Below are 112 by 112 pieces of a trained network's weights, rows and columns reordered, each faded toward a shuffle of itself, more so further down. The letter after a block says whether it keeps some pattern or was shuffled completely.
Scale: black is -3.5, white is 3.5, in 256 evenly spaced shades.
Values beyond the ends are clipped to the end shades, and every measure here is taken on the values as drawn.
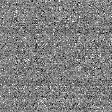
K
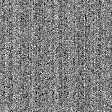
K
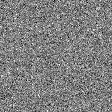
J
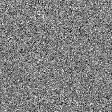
K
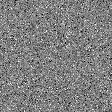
J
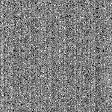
K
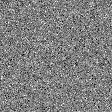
J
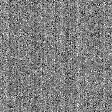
K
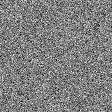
J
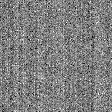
K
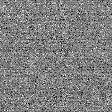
K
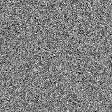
K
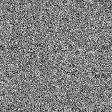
K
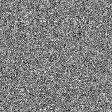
K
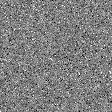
J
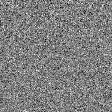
K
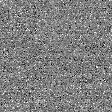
K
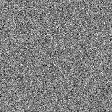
K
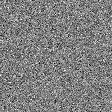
J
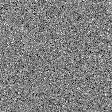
J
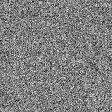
K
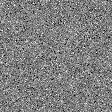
J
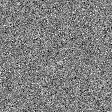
J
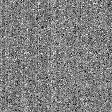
K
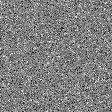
J
